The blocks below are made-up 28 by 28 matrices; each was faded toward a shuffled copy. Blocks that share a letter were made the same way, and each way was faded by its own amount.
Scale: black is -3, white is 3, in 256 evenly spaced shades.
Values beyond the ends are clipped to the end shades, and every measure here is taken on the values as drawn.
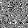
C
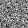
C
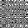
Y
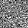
C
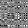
Y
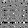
Y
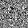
C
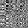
Y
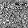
C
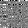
Y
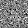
C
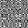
Y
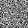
C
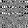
Y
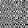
Y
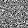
C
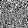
C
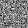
C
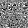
C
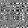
Y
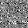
C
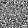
C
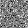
C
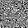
C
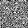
C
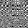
Y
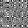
Y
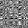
Y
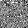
C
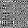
Y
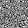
C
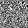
C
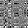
Y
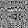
Y
